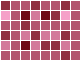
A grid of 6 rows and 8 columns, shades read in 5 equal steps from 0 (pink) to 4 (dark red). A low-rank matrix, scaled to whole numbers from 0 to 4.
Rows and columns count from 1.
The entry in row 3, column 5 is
2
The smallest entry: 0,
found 2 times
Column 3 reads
2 4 3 1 4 2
